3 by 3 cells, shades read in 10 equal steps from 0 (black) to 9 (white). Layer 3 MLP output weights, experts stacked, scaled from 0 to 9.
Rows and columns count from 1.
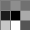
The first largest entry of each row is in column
2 3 2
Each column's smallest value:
1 0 3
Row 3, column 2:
9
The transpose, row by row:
4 1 7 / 5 0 9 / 4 6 3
